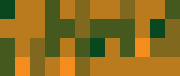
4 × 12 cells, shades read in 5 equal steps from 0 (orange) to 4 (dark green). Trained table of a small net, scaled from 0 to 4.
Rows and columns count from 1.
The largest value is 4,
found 3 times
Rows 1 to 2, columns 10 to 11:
1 1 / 1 4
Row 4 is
3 0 2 1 0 2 1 1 1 1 1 1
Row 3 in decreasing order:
4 3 3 3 3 2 2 2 1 1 1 0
